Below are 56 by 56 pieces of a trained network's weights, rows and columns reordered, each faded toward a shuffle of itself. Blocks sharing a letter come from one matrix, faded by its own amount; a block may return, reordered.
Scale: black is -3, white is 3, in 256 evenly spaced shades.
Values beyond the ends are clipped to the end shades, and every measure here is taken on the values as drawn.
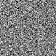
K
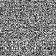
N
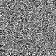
K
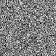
K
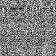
N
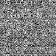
N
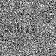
K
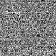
N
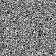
K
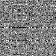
N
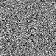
K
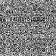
N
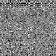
N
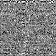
N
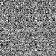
N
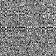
N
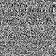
N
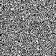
K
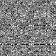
N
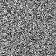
K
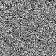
K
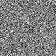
K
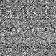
N
